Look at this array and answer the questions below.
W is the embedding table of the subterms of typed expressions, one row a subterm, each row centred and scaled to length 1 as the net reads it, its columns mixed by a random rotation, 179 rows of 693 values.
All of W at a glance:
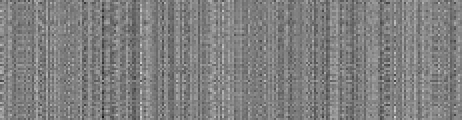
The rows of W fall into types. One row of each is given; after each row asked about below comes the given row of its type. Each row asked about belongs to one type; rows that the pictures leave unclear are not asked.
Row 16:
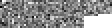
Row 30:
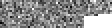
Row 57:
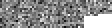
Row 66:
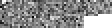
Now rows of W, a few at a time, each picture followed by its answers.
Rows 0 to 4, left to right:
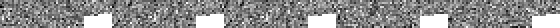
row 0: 16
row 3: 66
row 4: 57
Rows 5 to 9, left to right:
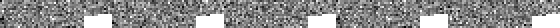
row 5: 57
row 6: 30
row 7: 16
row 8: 57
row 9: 16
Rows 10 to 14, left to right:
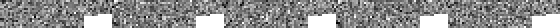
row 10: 57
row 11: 16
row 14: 16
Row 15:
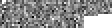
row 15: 66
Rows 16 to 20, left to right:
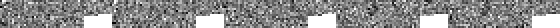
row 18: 16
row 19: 66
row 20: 66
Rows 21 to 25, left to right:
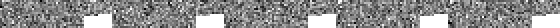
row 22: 66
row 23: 57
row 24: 66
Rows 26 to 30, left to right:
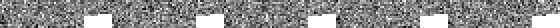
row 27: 57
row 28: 16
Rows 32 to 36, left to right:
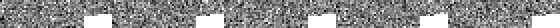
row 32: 57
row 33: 30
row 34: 57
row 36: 66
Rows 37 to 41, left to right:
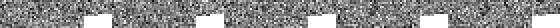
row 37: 66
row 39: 16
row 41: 66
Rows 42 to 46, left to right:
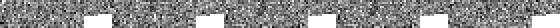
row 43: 16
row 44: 66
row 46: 66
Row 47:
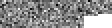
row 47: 66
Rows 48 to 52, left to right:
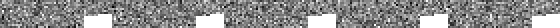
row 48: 66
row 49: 16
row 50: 16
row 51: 30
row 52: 16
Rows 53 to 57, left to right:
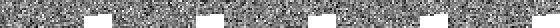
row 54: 66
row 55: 57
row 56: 16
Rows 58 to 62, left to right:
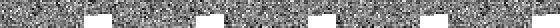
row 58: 66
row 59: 66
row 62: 66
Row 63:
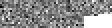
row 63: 16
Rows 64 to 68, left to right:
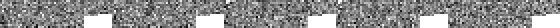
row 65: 66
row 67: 66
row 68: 16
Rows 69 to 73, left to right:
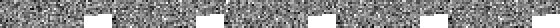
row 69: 57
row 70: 57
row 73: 57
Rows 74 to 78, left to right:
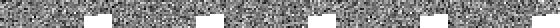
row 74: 57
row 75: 16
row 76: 57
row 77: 57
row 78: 30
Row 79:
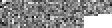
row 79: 16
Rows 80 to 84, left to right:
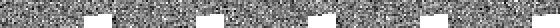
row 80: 16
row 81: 57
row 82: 16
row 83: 57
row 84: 57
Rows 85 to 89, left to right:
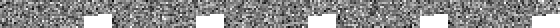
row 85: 16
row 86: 57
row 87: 57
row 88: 66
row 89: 30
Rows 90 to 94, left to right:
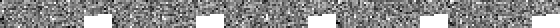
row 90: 57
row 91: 57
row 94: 16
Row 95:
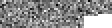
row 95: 66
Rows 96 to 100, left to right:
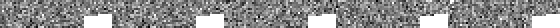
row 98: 57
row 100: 66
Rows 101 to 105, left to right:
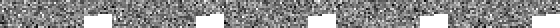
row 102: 16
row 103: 30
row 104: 66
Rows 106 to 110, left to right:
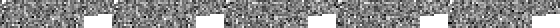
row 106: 66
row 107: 66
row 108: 16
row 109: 16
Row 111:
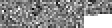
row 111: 66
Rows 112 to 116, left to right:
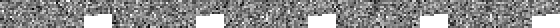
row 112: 57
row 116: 16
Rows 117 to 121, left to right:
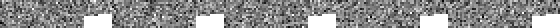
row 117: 30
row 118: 66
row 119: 57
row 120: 57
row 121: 57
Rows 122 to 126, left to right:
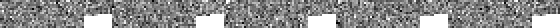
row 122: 57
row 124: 66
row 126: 57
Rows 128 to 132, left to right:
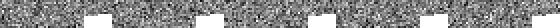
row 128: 66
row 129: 66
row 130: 57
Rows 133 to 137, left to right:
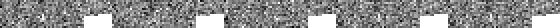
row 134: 66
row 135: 57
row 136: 16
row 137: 16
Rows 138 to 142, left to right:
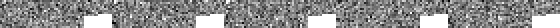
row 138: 66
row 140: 66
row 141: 57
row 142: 57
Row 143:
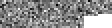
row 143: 66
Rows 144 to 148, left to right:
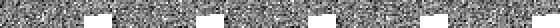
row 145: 57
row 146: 57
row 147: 57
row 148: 57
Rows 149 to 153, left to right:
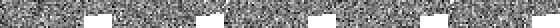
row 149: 66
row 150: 16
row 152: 57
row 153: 66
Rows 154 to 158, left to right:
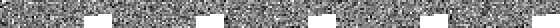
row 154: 16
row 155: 16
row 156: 57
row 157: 57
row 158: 66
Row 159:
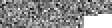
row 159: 66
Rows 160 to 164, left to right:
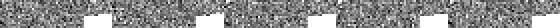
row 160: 30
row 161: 16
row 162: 16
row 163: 66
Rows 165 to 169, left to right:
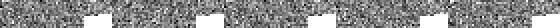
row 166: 57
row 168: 16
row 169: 16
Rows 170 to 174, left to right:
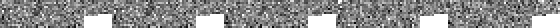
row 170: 66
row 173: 66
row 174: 30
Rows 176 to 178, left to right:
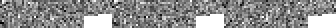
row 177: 16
